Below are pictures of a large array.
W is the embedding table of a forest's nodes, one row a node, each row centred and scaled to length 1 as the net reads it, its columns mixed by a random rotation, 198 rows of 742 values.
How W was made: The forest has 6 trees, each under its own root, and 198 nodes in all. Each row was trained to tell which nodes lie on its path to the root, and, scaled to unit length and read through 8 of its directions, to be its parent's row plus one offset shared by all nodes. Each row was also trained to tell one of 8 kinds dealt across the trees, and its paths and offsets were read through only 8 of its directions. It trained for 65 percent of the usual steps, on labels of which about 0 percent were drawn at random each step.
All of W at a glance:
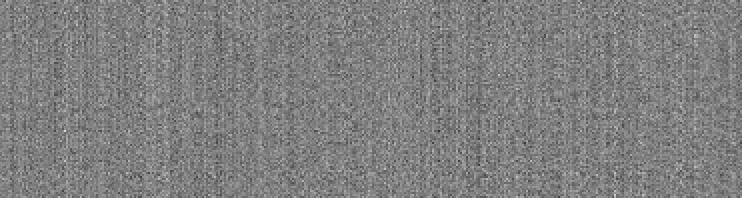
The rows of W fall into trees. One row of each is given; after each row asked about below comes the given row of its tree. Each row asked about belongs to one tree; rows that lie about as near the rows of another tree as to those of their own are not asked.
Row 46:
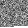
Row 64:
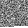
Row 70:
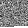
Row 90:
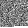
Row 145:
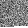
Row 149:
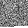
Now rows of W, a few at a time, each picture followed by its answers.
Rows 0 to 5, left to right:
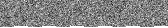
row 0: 90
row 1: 90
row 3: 149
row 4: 145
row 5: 46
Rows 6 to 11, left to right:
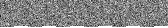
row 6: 64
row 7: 149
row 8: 145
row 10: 90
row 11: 64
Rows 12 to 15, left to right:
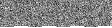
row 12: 70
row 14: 149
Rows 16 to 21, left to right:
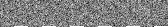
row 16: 46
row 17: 70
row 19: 145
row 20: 145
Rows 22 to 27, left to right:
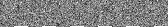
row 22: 149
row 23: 145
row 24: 149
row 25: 149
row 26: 149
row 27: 70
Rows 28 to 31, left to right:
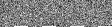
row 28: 46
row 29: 46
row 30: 145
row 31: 90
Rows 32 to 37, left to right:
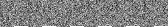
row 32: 90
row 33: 149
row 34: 90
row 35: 145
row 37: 145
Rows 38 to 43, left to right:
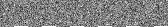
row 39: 145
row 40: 70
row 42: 70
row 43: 149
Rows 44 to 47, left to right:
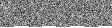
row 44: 90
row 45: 90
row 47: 64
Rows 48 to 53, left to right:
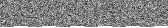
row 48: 90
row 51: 149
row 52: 64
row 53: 90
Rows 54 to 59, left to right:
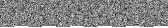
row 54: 64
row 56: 46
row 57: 145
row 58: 46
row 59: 90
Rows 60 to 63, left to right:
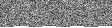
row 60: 145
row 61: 90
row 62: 149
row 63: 70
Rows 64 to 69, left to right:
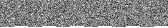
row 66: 145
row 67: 149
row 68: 64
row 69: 149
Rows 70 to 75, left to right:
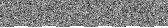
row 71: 149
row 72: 64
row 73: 145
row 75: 149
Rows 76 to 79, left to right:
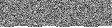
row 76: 149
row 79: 64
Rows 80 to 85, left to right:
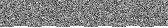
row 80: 64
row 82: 64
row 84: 149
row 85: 145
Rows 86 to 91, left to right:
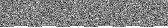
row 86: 145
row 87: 90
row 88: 64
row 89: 64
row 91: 145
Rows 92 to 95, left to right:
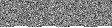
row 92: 149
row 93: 46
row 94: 149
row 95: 64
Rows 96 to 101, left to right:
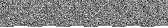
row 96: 145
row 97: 149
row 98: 149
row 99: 46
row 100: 145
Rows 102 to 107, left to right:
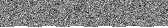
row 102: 46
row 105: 149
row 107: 90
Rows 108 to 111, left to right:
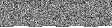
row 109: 70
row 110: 145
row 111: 70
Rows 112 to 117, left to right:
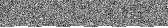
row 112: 145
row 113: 64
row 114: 64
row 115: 64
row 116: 149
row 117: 64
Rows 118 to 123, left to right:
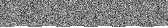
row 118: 90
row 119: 145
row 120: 149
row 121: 64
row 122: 145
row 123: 70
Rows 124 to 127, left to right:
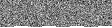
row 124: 149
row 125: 90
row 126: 70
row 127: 64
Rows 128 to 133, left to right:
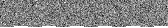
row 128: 64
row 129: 90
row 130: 145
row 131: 145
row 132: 145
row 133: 64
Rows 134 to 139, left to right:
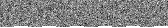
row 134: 90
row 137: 149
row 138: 64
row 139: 149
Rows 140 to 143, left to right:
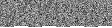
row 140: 90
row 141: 149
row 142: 149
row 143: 149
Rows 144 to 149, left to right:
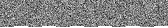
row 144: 64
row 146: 149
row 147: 149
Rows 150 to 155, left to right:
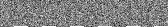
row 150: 64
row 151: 145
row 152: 46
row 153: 145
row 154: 64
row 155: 90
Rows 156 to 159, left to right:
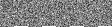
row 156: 145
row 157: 149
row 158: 145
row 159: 149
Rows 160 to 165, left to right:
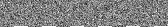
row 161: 145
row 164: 64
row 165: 145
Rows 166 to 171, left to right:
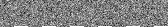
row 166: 90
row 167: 70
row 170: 145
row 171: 145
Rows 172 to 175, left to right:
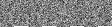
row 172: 90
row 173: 90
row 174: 90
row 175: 90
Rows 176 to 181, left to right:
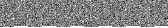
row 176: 64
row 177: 145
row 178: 64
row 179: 64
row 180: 90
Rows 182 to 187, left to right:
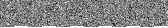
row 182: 64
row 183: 149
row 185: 46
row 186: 149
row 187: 145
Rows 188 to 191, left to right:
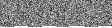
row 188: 90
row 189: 46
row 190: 90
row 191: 90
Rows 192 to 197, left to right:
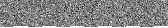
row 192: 90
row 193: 46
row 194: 149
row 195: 145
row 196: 70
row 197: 145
